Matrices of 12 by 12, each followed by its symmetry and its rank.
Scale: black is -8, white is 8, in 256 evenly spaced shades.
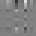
neither, rank one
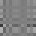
neither, rank one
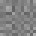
symmetric, rank two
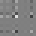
symmetric, rank one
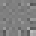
symmetric, rank two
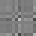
symmetric, rank one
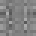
neither, rank two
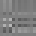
neither, rank one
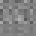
neither, rank two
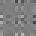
antisymmetric, rank two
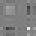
symmetric, rank one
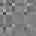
antisymmetric, rank two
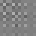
symmetric, rank two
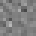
antisymmetric, rank two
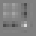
symmetric, rank one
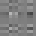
neither, rank one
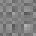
symmetric, rank two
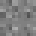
antisymmetric, rank two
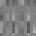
neither, rank two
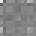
symmetric, rank two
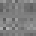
neither, rank two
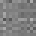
neither, rank two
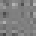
antisymmetric, rank two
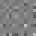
symmetric, rank two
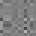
neither, rank two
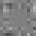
antisymmetric, rank two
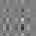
neither, rank one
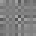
symmetric, rank one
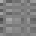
neither, rank one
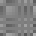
symmetric, rank one
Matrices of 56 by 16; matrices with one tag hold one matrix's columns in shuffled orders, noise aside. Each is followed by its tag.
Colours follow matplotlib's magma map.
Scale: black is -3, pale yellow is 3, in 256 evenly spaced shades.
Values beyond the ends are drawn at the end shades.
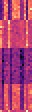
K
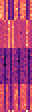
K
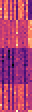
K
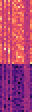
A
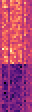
A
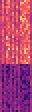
A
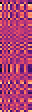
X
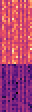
A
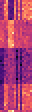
K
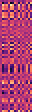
X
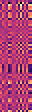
X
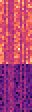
A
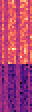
A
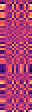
X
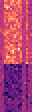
A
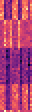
K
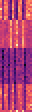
K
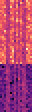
A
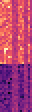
A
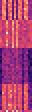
K
